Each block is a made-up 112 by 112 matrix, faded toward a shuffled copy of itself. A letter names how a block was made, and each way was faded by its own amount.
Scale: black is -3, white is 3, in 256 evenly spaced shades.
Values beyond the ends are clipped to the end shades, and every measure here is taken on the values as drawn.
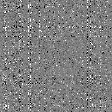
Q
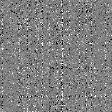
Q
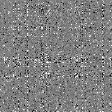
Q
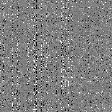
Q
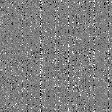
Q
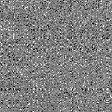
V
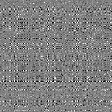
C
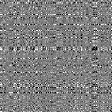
C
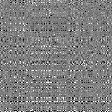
C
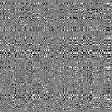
C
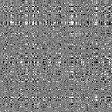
C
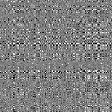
C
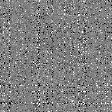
Q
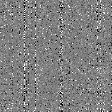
Q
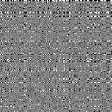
C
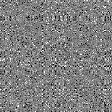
V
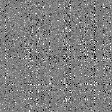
Q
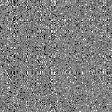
V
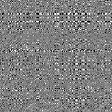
C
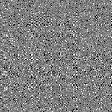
V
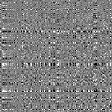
C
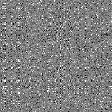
V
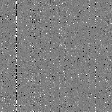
Q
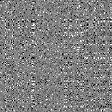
V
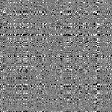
C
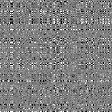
C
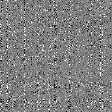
Q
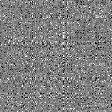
V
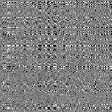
C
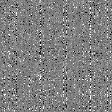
Q
